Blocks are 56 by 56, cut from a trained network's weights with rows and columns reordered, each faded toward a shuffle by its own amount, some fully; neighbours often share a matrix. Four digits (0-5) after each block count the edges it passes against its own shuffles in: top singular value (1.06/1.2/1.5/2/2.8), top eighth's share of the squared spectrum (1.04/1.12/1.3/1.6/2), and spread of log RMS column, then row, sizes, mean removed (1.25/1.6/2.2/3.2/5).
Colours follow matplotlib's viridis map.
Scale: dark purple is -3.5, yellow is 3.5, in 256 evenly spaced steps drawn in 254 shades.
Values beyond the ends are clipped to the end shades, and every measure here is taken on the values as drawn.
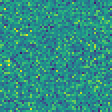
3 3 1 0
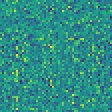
3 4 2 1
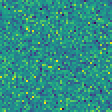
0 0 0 0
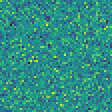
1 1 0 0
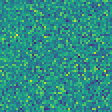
2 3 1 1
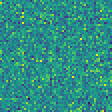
2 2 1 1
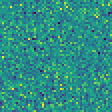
1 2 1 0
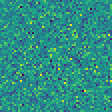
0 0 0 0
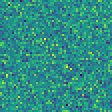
2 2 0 0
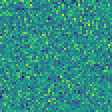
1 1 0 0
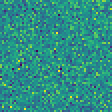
0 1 0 0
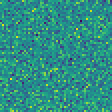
0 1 0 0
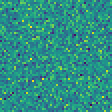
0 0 0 0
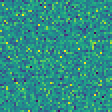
0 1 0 0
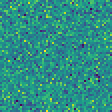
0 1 0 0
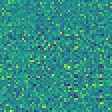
3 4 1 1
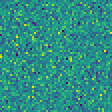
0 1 0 0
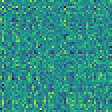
4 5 3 2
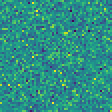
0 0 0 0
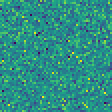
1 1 0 0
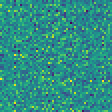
3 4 2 2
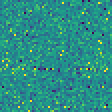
2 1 0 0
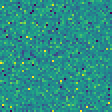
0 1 0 0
